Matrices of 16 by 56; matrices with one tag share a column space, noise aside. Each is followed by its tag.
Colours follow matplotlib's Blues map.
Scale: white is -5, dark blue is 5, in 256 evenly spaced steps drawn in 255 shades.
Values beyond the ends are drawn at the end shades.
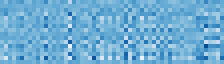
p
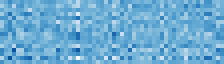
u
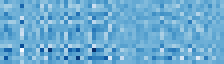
u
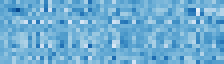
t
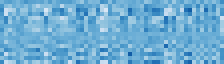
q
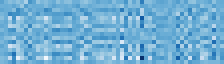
p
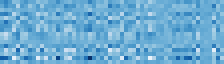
u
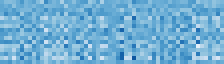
p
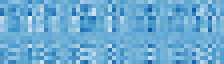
q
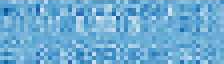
q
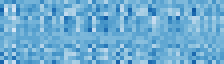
q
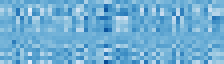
q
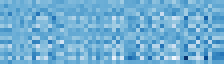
p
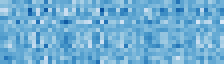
t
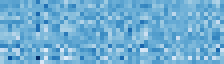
u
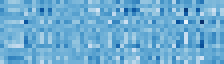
t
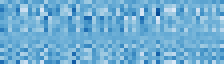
q
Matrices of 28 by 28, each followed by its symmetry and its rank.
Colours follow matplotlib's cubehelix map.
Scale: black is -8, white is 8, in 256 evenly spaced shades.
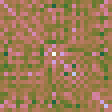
symmetric, rank five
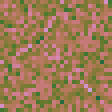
symmetric, full rank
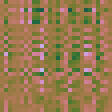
neither, rank three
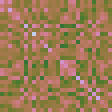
symmetric, rank five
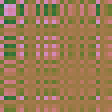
symmetric, rank one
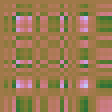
symmetric, rank one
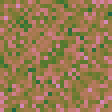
symmetric, full rank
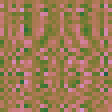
neither, rank three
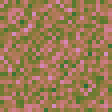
symmetric, full rank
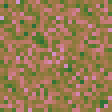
symmetric, full rank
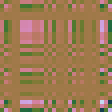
symmetric, rank one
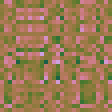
neither, rank three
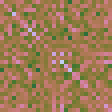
symmetric, rank five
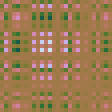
symmetric, rank one
